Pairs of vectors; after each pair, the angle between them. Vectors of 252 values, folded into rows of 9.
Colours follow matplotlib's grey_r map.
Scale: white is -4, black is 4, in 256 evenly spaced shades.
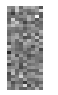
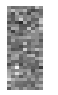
orthogonal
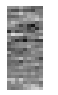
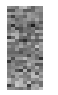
partly aligned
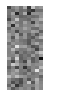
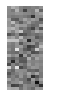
orthogonal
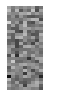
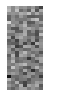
nearly parallel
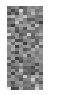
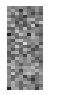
nearly opposite
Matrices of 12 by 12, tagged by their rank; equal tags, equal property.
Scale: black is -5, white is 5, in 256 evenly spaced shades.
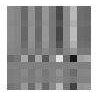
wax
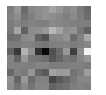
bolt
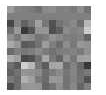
bolt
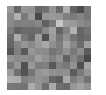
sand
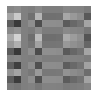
wax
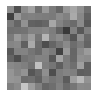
sand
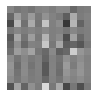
bolt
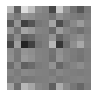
wax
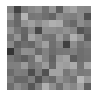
sand
